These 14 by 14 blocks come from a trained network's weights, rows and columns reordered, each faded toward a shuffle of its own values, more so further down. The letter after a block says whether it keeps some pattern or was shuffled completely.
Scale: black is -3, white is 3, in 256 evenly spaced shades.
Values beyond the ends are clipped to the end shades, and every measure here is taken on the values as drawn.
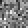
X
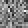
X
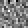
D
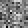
D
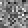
X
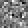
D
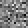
D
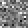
X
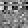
D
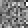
D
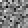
X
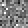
X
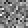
X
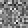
D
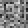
D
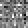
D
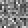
D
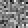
X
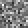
X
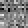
D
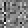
D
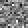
X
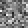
X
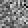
X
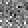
X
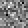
X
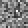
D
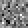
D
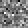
X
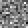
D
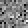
X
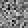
X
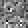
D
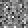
X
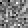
X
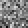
X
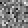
X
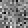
X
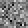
X
